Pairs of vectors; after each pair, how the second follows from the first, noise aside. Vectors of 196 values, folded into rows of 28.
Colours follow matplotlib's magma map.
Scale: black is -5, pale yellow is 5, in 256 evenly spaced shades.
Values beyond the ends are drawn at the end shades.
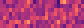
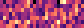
scaled up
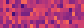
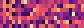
scaled up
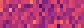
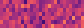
reversed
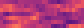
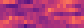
reversed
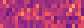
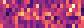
scaled up
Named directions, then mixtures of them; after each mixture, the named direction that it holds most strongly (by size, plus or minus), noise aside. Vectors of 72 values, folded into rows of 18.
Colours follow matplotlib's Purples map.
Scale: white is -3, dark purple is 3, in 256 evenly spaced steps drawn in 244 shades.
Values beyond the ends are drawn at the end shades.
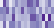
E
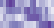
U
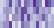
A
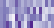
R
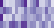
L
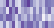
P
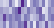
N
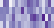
E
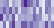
P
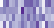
E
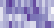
U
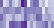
L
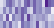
A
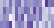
R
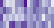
L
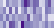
P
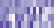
R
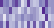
N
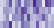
A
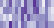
A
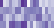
L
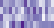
L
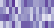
P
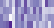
R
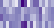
N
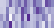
A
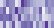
P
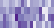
N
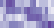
U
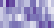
U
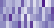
A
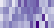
A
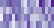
L
